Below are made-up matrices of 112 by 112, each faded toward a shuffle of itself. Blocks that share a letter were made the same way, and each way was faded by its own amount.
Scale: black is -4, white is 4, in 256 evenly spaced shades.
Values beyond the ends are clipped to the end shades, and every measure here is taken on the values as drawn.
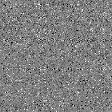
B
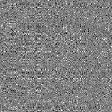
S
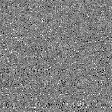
B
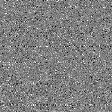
B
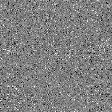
B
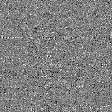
B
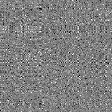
S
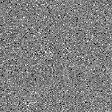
B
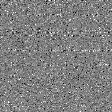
B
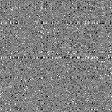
S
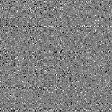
S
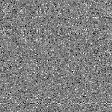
B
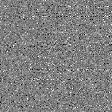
B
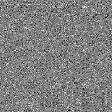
B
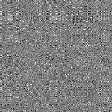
S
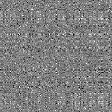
S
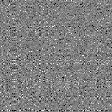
S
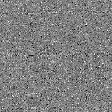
B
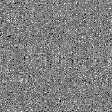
B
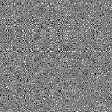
S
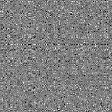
S
